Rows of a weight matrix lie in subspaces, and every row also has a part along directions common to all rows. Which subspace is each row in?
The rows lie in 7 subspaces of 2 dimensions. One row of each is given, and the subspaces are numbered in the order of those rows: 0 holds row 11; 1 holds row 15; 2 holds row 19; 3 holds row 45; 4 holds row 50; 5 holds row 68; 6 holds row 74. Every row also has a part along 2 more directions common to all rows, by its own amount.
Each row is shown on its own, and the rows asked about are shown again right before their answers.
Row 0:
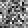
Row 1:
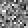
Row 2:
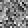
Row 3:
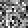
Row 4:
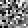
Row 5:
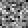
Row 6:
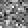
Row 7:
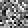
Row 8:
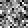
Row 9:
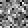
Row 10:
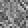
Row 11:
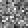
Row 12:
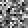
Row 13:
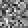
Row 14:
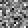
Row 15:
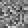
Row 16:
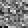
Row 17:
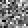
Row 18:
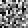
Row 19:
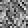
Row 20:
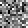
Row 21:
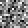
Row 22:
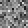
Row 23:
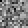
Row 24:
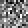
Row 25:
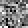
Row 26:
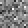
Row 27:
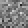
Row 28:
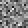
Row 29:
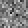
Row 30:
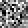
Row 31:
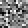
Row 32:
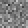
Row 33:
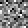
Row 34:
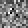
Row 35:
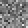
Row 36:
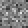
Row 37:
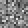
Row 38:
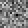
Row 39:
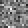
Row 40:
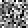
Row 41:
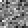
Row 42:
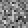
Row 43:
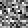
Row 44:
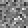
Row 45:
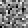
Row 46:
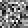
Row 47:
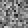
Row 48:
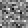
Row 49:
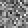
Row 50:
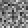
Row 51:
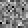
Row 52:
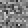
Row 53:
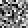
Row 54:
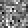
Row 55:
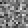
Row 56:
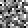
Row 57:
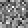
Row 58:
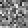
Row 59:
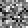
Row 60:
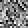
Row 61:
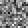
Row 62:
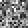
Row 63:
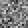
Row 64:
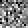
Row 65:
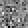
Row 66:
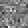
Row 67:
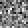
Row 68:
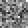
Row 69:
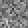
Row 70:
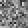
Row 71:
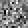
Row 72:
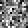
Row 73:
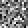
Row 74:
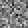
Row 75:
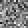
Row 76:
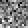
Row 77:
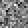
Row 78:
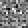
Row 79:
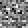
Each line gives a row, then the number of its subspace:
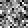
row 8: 2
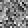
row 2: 2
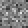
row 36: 5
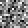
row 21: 0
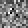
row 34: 6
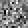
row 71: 4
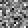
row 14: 3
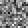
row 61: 3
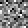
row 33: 3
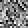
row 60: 2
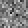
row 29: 6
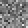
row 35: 4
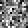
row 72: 1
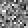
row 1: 2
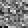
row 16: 1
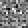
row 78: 5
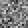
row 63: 4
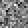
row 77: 6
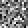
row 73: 3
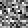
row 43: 5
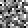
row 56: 2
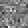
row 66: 1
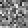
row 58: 0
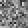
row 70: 0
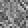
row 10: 2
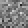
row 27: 4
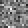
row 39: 1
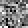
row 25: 1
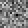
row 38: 6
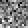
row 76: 4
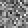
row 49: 6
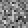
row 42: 4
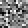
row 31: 1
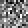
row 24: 6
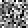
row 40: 0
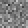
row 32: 4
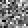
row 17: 0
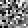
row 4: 0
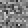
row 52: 5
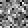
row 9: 2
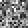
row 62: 0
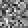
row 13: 6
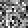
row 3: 1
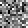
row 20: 4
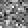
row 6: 5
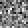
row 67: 4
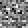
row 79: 5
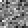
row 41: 0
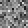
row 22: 2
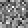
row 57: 3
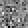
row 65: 1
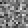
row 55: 1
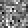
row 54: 1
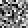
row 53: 4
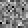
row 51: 3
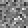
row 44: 3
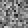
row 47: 6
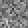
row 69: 6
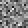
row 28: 3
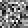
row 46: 5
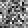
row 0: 3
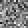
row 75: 2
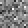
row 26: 2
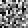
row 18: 3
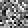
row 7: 2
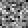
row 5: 5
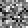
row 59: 5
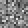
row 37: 0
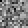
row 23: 0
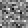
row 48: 5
